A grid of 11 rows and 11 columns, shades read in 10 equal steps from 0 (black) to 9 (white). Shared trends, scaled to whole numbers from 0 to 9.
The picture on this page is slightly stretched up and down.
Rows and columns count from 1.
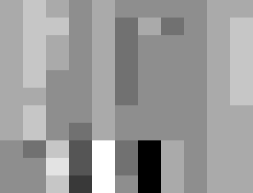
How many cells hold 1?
0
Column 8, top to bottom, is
5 4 5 5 5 5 5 5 6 6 6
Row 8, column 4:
4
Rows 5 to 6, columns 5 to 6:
6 4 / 6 4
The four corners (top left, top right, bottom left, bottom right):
6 6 5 6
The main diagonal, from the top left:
6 7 6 5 6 4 5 5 5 6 6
